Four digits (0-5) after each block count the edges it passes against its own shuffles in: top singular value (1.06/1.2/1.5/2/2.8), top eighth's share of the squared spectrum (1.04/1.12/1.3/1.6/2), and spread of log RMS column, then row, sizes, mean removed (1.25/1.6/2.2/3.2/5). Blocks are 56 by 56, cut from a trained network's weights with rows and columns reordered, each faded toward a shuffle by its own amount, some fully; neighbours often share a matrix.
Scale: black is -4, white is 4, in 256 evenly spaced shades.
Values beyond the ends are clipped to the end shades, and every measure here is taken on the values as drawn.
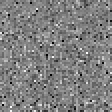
1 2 0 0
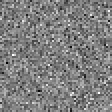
0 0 0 0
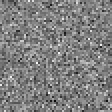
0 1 0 0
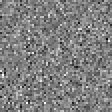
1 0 0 0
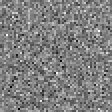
0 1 0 0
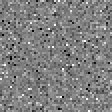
0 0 0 0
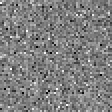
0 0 0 0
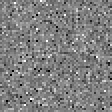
0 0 0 0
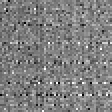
3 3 0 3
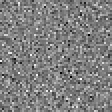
0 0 0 0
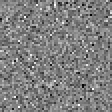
0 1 0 0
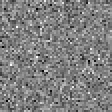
1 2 0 0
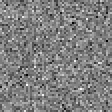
1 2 0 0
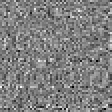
3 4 1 2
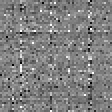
3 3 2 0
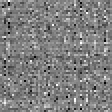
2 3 3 0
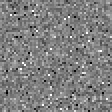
0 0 0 0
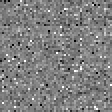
1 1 1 0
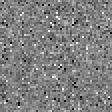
1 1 1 0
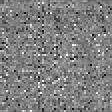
2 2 2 0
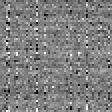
3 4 3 0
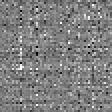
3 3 3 0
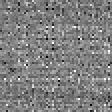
3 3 2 1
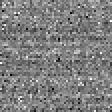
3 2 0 1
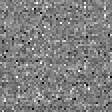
1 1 1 0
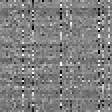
3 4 3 0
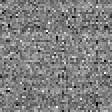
2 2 1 0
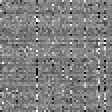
3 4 3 0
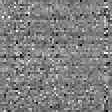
3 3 2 0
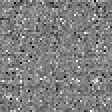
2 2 1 0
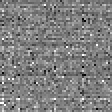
3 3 2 1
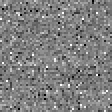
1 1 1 0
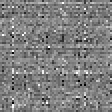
3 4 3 1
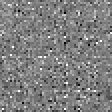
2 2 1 0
